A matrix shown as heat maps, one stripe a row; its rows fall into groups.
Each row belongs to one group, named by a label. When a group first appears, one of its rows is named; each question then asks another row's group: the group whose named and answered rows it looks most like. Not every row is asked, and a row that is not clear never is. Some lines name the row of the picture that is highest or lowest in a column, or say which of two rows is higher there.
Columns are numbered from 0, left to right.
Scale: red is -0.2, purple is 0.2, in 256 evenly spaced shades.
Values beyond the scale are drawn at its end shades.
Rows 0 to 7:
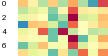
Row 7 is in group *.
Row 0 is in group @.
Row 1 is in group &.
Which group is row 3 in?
&
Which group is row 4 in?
*
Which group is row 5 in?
&
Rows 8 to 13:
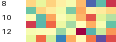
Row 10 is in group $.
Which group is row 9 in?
&
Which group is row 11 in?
$
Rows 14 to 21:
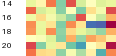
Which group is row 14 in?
*
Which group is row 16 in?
&
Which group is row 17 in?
@
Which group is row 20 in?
@
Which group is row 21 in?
@
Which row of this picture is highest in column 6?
17
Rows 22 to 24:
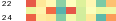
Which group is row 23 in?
*
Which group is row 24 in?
@
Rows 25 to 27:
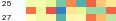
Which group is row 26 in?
@
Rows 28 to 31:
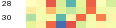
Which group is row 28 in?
$
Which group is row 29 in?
$
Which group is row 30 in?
&
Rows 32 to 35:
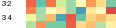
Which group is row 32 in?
$
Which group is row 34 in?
*
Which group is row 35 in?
*
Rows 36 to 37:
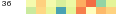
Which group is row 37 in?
&
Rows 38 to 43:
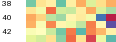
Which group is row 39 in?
$
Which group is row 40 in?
@
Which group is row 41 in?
$
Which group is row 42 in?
*
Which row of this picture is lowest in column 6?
43
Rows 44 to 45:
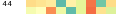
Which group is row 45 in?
$
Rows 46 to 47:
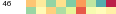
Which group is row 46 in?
@
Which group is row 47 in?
&
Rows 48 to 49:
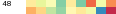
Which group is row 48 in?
*
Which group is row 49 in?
@
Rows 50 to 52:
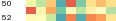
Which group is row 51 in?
$
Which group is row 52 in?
*
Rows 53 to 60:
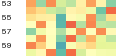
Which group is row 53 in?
$
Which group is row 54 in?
@
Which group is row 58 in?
*
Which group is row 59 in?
$
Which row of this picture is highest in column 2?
54
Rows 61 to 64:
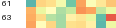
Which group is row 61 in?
&
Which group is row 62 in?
$
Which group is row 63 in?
@
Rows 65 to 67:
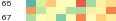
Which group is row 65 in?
&
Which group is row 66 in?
@
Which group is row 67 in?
&
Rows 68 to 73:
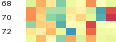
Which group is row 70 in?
@
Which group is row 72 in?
$
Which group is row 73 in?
*
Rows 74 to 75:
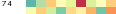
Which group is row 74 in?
&
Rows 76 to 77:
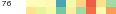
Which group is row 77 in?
*
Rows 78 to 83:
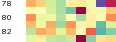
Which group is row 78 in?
@
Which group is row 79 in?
&
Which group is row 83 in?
&
